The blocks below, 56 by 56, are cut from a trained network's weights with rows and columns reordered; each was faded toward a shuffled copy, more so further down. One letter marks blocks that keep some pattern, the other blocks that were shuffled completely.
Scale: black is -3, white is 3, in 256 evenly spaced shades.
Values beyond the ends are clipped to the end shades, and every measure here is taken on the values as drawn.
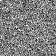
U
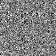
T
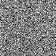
T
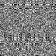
T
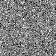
U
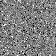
U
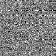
T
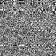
T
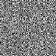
T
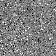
U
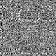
T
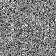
T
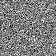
U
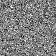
U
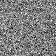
U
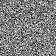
U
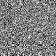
T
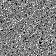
U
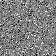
U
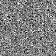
T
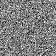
U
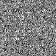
T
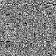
T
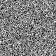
U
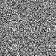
T
